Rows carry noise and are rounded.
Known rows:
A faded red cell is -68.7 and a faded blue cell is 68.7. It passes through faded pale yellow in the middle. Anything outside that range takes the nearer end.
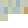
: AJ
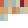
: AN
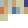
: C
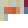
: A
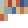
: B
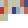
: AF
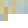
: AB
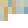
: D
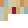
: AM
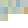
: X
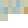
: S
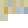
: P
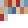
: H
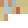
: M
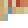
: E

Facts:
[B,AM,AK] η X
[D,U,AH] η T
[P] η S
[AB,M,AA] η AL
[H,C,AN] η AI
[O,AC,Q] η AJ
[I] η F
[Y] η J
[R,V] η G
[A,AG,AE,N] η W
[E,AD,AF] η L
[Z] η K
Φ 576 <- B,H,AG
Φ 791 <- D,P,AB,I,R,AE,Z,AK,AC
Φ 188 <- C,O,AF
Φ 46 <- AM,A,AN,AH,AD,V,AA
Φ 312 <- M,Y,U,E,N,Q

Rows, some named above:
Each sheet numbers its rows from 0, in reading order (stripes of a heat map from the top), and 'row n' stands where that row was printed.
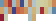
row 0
AG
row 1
AH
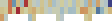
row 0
N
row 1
AC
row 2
AI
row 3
O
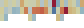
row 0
L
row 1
A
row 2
AE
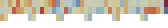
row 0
Y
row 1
V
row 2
W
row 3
L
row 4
D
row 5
A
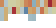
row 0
AH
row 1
AD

